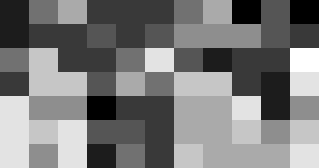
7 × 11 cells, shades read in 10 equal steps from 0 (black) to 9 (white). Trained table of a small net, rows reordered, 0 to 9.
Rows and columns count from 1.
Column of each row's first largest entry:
3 7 11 11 1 1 1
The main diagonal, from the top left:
1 2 2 3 2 2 7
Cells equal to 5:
8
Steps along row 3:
up down same up up down down up same up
